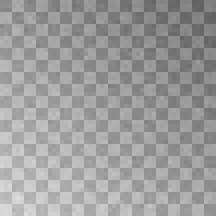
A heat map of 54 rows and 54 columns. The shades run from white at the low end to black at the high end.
The field is checkered. The field climbs toward the top right. The ninth with the lowest average is the bottom left. The ninth with the highest average is the top right.
